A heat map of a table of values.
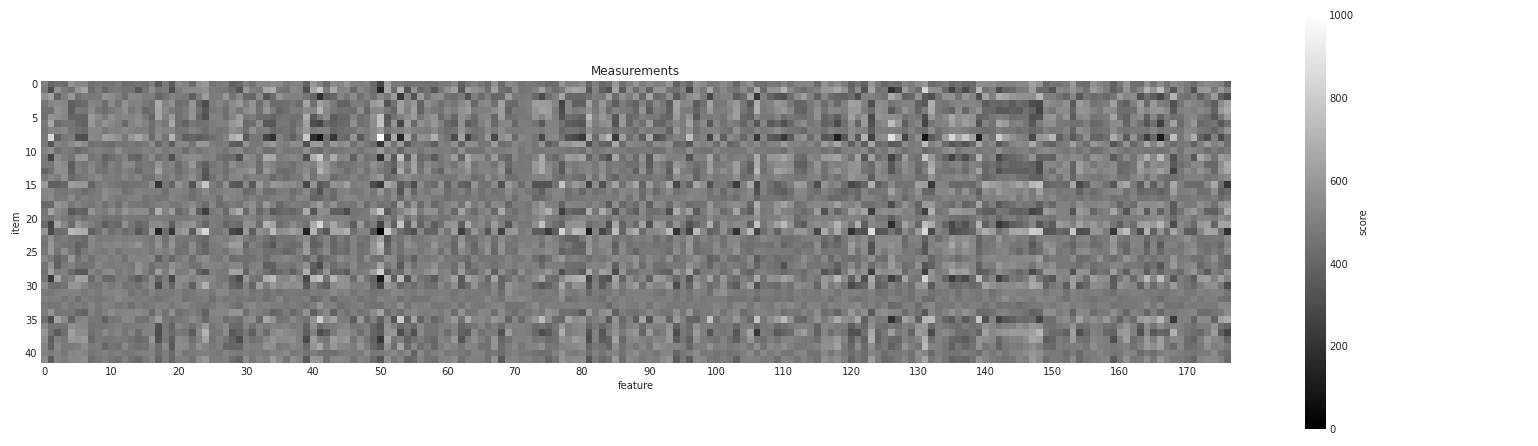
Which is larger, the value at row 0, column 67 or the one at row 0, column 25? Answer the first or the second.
the first
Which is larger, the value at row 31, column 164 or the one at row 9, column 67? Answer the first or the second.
the second
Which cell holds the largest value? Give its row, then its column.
8, 50
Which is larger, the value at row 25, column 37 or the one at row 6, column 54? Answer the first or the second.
the second
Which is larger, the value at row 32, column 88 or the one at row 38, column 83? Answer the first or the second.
the first
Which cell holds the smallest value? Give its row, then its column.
22, 50
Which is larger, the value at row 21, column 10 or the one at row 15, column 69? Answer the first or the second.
the second
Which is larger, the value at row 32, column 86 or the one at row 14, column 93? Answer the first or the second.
the first
